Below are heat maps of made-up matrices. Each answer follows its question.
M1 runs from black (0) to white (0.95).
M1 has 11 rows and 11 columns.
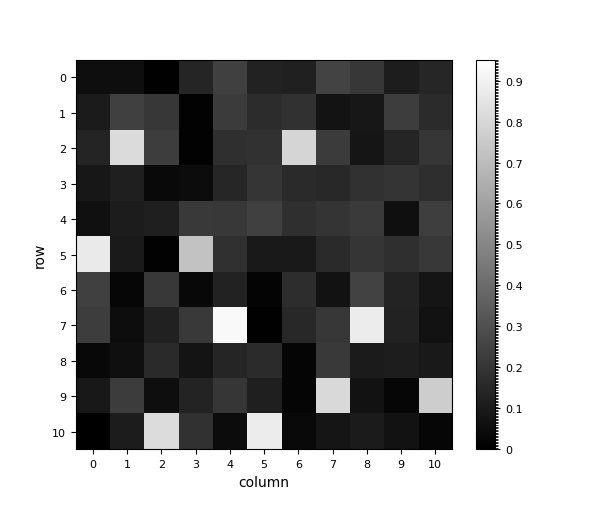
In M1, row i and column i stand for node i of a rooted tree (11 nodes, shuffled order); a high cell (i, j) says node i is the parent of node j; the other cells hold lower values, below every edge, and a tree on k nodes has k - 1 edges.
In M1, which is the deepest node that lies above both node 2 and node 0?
10
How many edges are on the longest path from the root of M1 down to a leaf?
3
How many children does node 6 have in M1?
0
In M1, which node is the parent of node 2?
10
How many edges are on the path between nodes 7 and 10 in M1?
2
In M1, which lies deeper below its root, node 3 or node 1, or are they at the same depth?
the same depth
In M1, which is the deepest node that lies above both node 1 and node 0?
10
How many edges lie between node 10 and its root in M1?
1
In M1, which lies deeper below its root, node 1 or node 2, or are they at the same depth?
node 1
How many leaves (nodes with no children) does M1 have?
6
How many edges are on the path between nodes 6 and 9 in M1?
3
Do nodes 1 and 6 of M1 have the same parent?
yes
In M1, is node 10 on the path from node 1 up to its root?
yes
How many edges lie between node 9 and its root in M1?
0
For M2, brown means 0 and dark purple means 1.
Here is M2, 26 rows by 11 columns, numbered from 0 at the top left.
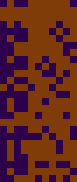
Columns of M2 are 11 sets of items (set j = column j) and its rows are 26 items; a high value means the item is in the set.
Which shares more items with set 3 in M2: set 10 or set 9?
set 10
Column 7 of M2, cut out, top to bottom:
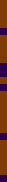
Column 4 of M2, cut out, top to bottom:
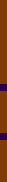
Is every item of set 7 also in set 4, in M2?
no
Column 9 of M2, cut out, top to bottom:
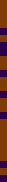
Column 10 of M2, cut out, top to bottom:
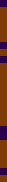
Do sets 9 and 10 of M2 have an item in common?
yes
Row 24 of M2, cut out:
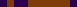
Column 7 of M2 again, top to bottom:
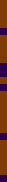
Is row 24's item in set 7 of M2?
no
